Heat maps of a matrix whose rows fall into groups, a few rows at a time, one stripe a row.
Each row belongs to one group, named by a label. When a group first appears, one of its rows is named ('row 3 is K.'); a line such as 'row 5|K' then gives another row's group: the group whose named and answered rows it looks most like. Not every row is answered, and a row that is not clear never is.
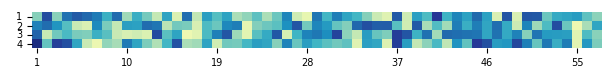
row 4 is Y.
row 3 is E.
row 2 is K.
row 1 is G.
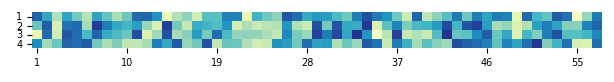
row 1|K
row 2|G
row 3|G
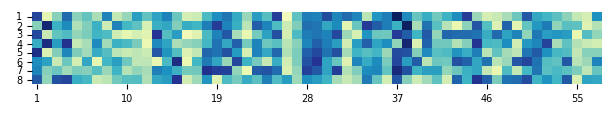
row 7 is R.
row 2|R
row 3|E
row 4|R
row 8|Y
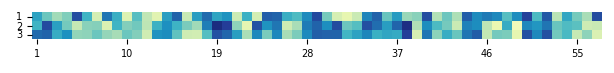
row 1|Y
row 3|R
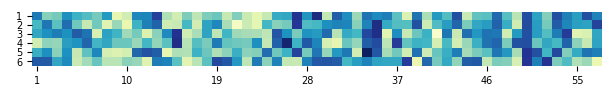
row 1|K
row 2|K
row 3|Y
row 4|Y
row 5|K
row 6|R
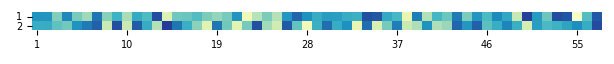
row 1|K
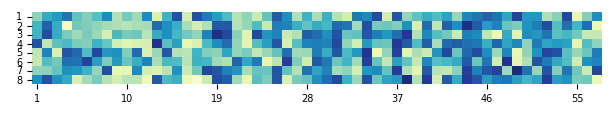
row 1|Y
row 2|E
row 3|R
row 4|E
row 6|G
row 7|Y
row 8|E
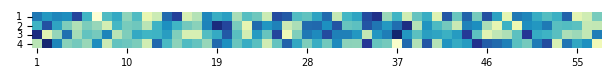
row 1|Y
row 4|E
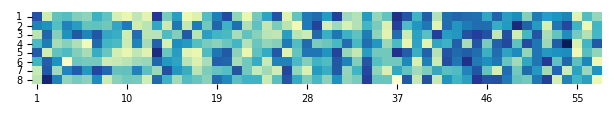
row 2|Y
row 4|K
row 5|E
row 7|G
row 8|E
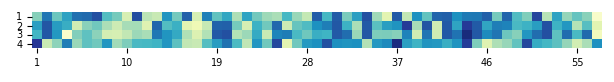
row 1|G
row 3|E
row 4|R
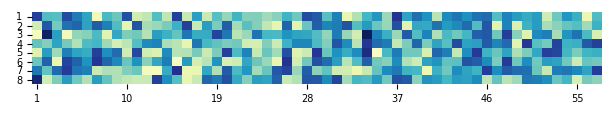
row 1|Y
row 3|E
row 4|K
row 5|G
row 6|G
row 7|Y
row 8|R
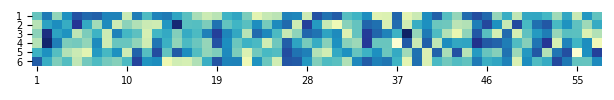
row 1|G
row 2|Y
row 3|R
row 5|K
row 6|K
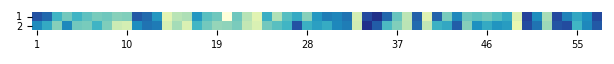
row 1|K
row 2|K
